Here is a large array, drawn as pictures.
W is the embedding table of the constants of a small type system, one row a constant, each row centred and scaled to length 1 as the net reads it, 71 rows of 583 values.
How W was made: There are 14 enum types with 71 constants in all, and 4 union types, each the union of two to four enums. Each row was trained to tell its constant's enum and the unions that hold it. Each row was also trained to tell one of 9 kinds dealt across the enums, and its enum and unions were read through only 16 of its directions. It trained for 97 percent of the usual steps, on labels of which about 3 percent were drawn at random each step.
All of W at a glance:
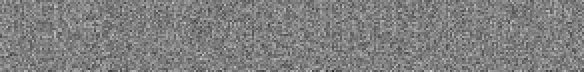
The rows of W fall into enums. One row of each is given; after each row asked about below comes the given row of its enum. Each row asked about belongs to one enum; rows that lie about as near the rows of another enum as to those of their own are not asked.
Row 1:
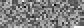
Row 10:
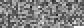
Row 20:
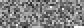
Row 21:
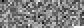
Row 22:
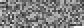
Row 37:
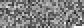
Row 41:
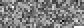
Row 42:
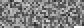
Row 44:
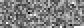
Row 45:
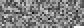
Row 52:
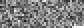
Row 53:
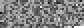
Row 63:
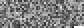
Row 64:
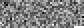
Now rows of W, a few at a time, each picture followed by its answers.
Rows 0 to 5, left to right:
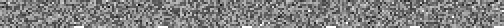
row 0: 22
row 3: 20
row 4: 45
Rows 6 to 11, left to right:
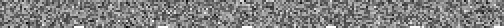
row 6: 42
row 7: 22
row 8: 10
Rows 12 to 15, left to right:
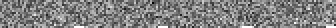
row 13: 42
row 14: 22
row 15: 53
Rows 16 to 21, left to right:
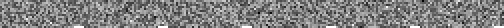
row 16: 1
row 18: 1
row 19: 52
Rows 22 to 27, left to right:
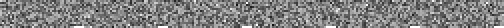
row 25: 22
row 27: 20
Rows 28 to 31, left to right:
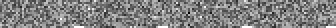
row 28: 1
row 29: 21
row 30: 45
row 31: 20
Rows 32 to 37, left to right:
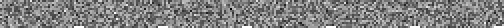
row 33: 42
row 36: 37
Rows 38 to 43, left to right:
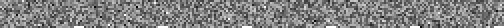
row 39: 45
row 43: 63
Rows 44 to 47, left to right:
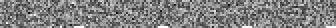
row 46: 42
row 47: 53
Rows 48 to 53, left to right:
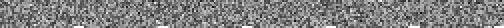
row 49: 45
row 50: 20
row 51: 1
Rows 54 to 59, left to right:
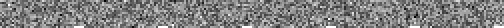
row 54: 53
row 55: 41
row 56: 37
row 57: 20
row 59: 63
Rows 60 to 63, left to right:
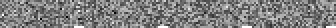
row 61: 10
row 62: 1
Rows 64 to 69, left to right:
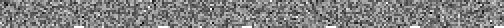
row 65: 53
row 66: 53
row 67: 52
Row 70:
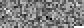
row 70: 42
